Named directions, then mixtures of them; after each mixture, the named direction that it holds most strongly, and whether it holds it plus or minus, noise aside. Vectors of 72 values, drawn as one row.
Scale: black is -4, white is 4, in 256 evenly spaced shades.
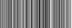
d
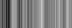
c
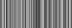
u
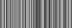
u, plus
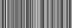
u, minus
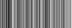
d, plus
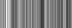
c, minus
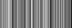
d, minus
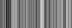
c, plus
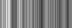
c, minus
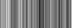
c, minus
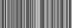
u, minus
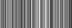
d, minus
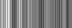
c, minus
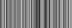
u, plus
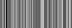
u, plus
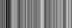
c, plus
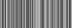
u, minus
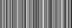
u, plus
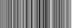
d, plus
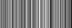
d, minus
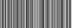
u, minus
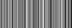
d, minus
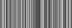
u, plus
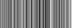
d, plus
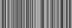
u, minus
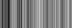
c, plus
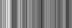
c, minus
